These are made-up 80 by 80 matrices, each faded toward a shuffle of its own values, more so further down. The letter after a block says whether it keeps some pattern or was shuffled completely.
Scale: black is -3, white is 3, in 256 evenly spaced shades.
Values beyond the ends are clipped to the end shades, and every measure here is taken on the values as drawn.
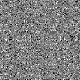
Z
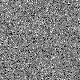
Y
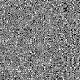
Z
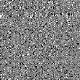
Z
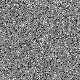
Y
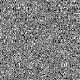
Z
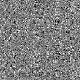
Z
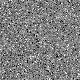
Y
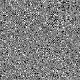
Z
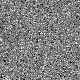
Y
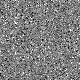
Y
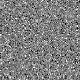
Z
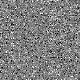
Z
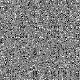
Z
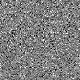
Z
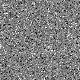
Y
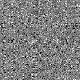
Z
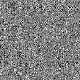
Z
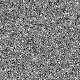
Y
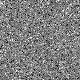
Y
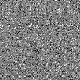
Z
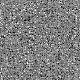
Z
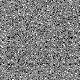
Z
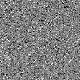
Z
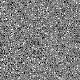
Z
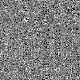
Z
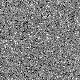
Y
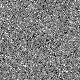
Y
